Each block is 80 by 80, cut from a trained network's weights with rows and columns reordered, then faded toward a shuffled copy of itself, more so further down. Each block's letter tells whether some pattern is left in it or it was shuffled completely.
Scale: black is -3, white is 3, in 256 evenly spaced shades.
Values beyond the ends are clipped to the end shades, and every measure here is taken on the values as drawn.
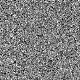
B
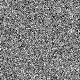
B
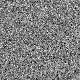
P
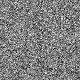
B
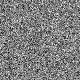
P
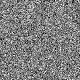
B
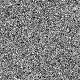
P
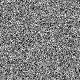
P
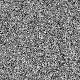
P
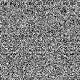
B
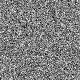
P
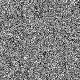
B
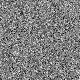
P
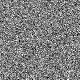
P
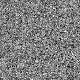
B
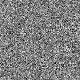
B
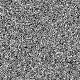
P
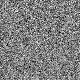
P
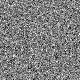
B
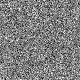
P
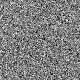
P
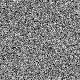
P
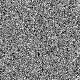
B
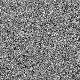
P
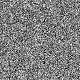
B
